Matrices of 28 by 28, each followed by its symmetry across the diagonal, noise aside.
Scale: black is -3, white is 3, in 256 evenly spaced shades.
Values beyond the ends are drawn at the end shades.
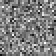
neither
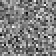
antisymmetric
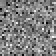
neither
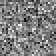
antisymmetric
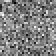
antisymmetric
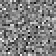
neither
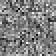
neither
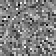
antisymmetric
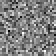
neither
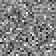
neither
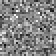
neither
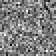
neither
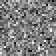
antisymmetric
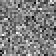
antisymmetric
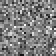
neither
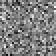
antisymmetric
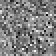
antisymmetric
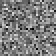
neither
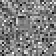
antisymmetric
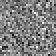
antisymmetric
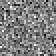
antisymmetric
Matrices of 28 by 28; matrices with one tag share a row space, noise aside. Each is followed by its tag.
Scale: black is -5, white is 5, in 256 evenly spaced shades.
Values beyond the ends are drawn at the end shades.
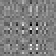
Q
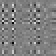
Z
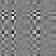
Z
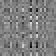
Q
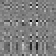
Q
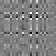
Q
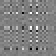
Q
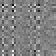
Z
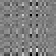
Q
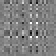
Q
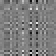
Q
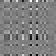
Q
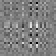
Q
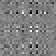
Q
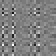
Z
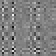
Z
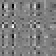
Z
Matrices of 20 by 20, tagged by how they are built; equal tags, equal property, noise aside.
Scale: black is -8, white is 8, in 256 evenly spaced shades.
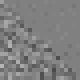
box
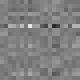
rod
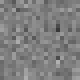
rod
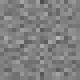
rod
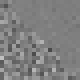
box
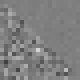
box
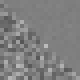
box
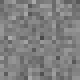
rod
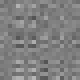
rod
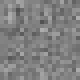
rod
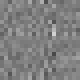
rod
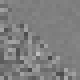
box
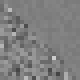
box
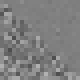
box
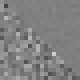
box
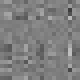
rod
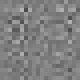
rod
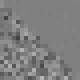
box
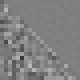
box
